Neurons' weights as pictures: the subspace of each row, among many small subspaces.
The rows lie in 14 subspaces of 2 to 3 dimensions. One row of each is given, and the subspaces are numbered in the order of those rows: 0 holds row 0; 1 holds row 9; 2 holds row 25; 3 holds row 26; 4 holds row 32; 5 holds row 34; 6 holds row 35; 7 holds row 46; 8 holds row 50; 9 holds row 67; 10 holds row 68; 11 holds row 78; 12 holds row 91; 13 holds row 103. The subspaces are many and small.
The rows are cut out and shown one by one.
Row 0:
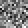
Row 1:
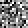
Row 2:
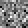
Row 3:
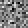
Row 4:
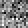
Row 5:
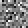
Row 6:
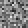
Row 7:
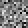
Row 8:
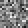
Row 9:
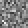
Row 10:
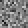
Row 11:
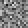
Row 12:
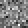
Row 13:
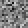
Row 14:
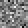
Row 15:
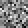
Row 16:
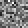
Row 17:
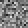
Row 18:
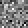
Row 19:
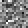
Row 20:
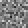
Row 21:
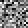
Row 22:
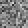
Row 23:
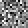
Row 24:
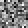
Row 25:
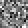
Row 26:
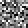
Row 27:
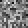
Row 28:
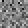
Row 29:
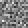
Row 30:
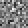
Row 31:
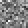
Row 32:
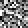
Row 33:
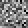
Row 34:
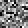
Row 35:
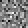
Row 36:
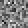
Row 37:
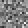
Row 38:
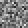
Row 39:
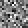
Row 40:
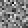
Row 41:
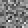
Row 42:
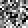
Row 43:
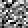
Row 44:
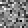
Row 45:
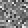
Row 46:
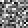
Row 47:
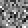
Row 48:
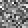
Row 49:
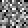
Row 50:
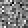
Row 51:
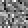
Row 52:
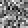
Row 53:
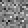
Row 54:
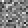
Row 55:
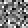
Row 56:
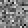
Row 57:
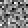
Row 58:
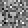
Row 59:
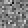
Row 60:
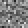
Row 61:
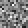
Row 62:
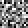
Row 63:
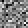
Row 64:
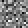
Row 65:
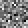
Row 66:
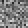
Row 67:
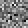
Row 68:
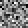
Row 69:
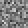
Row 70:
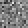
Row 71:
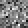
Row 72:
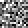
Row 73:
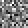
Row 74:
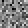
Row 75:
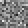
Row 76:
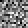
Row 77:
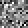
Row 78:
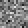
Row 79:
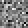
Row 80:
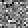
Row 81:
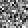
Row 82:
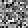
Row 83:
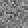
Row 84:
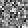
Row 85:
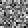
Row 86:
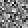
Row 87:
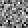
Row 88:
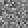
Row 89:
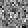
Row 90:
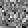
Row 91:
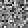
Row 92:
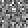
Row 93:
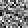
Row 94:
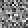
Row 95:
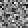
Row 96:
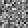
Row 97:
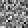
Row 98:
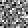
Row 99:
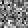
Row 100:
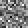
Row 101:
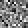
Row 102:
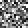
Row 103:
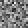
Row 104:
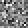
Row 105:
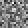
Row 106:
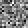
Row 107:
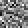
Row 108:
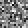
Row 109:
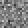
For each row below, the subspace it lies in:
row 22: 8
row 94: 9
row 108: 0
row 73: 9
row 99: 12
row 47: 2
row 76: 6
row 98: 8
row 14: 11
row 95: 10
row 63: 7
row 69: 1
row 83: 5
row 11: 4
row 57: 10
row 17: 7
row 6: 0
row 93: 4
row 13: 12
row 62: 13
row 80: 6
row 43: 3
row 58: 1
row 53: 3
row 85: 8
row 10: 1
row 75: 3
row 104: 11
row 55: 10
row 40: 13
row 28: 9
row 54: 7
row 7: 1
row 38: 7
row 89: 2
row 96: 4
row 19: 3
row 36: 1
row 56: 11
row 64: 7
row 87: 13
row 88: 4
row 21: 7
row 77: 11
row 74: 9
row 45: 10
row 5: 6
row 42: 12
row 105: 13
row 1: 8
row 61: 0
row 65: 9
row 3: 0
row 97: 5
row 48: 10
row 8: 12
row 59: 8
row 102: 10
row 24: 11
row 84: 2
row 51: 11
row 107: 4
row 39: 13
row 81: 0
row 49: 9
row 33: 1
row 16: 5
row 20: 6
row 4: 3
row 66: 3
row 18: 11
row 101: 1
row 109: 12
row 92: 9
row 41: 5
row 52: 12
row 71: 12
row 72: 6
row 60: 11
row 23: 1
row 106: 8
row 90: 2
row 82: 3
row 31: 3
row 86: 13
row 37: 5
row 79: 5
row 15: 0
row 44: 8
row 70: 8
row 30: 2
